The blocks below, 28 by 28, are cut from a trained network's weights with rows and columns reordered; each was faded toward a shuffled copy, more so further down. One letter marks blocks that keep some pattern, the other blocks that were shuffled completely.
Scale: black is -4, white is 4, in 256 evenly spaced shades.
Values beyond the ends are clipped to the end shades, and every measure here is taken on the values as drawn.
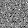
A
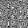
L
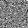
A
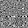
L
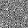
L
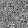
L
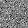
A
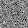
A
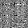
L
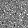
A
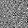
L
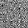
L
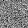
A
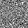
L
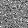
A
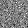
A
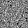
A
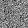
A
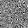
L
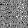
L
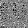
L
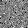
A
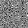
L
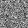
A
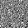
L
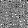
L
